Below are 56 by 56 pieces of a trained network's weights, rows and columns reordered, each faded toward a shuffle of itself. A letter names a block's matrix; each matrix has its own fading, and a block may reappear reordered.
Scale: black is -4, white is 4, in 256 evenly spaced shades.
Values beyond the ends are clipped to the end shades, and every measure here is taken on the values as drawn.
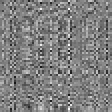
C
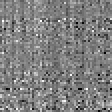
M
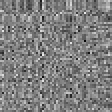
C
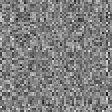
C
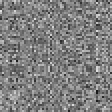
C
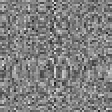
C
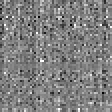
M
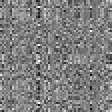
C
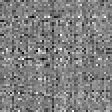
M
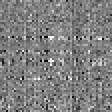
M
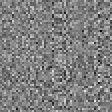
C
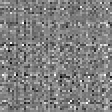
M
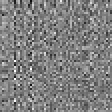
C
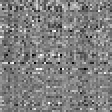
M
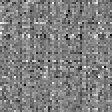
M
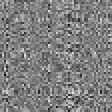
C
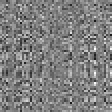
C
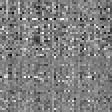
M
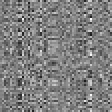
C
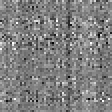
M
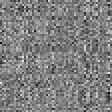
C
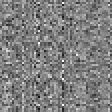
C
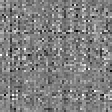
M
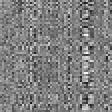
C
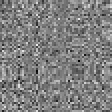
C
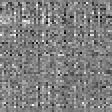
M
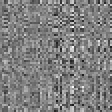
C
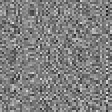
C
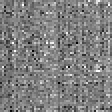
M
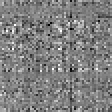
M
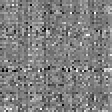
M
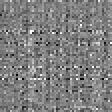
M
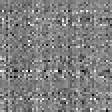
M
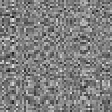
C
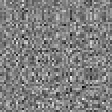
C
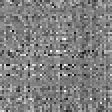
M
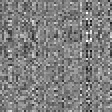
C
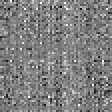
M
